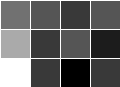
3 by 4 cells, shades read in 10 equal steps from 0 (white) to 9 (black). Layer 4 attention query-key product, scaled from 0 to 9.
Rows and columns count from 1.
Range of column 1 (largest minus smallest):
5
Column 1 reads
5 3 0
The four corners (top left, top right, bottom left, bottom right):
5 6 0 7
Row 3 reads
0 7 9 7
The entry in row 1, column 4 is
6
